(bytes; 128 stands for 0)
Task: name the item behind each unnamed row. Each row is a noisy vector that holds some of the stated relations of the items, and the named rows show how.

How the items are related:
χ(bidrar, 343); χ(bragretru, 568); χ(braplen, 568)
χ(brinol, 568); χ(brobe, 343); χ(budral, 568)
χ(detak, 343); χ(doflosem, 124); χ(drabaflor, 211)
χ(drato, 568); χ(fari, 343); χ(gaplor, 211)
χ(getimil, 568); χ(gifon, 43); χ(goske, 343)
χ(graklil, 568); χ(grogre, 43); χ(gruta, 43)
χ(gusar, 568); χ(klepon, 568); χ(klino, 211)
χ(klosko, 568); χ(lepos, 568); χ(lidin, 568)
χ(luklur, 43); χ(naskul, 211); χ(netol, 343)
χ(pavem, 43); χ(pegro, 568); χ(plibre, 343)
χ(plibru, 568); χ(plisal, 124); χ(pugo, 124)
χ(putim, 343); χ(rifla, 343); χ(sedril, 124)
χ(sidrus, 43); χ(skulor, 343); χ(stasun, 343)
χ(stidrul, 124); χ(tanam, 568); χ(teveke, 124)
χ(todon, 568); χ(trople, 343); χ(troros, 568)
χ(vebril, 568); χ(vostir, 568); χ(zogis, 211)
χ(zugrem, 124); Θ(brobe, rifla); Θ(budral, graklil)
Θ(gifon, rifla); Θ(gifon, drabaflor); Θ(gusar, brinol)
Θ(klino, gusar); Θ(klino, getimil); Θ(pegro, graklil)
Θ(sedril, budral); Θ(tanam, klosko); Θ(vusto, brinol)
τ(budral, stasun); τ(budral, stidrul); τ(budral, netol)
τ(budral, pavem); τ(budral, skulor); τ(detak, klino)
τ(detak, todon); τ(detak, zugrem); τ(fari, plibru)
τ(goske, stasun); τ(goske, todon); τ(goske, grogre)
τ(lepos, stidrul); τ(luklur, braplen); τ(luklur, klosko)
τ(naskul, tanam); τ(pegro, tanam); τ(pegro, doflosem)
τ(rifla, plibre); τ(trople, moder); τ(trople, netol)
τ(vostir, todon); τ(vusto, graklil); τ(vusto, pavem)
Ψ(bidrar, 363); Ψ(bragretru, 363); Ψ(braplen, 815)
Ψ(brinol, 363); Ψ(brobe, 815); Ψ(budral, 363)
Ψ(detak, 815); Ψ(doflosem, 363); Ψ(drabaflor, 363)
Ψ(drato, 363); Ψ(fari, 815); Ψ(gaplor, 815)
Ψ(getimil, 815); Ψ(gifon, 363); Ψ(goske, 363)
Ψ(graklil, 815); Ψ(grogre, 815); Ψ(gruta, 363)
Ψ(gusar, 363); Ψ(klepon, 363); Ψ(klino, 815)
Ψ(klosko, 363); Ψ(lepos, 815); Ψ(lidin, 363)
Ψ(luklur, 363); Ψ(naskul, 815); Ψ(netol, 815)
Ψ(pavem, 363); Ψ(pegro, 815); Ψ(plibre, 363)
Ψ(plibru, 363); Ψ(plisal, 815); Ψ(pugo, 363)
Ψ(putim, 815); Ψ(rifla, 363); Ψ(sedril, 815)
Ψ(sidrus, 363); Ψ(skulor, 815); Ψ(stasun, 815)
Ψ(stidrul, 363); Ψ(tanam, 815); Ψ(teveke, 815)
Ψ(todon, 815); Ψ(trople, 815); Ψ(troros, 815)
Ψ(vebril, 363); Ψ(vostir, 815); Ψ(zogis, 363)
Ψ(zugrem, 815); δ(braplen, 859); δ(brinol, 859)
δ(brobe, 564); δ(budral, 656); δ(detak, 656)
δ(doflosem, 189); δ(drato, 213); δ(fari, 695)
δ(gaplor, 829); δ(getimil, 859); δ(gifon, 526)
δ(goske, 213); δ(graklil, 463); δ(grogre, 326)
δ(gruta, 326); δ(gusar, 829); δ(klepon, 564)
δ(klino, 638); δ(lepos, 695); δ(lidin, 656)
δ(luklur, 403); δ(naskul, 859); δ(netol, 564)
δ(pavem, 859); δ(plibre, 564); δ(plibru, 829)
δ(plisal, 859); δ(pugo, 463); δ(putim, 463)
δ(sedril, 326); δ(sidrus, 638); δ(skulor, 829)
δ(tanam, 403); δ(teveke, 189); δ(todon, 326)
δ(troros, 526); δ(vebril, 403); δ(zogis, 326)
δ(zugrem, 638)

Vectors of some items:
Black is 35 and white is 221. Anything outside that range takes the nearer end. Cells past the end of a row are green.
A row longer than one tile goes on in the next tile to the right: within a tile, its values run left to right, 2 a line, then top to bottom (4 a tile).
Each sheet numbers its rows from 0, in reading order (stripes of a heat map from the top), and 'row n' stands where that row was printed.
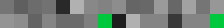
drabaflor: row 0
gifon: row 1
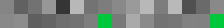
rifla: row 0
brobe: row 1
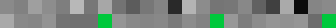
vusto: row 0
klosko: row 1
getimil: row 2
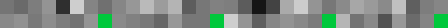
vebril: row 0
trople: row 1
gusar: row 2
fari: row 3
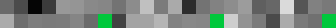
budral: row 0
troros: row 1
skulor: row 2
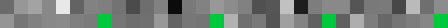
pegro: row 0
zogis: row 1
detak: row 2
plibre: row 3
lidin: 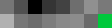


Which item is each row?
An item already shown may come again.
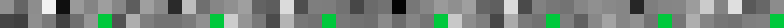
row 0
sidrus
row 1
goske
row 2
skulor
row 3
zogis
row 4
skulor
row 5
todon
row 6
brobe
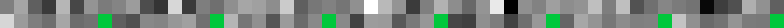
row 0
gaplor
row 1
plisal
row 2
fari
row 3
klino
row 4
sidrus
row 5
netol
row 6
plibru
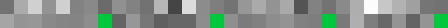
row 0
tanam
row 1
luklur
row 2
vostir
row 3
putim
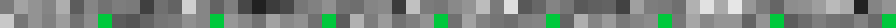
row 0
lepos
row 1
stidrul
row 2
brinol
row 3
drato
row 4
brobe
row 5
klepon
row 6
graklil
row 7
grogre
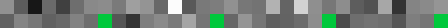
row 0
pavem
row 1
sedril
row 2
luklur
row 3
gruta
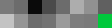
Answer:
plibru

